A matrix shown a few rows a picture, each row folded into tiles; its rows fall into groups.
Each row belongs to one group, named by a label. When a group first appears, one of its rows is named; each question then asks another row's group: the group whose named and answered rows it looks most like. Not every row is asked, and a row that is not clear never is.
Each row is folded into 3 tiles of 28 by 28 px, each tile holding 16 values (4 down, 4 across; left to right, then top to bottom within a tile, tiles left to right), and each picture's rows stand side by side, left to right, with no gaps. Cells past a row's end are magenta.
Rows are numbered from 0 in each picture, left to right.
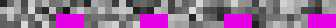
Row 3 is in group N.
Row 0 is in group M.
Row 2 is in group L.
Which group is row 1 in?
N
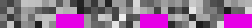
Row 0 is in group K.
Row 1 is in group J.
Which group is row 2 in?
L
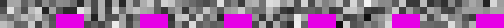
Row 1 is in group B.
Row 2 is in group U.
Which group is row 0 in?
M
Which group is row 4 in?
K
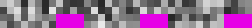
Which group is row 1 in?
U
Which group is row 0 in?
M
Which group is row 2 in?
N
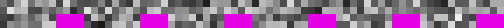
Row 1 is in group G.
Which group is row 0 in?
K
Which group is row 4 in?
B
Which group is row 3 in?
N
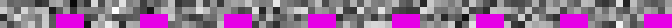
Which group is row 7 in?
J
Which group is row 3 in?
B
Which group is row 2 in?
B
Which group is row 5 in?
N
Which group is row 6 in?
G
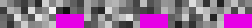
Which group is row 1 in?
L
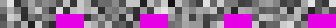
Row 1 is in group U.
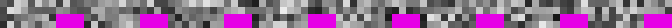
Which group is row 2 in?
K
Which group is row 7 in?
B
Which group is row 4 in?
L
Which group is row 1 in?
K
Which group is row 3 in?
N
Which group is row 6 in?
G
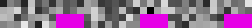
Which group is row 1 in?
U
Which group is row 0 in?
M
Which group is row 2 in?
G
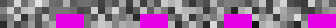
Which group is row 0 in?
K
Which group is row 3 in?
L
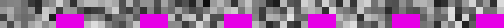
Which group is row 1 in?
L
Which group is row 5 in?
U
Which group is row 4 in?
L
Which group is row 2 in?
J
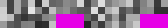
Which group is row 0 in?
B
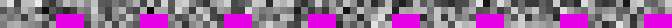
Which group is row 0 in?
L
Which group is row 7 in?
J
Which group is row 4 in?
G
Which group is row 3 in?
L
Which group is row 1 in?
U
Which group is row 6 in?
U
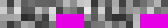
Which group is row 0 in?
B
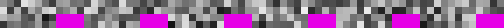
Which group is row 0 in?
B
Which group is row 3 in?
M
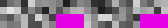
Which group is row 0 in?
M
